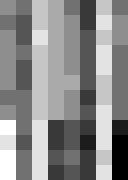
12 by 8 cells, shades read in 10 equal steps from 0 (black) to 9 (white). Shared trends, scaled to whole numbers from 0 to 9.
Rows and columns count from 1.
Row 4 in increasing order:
3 4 4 5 5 6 7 8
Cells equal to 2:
9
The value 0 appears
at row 10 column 8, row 11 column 8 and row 12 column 8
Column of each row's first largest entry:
3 7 3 7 7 3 3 7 1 1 1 1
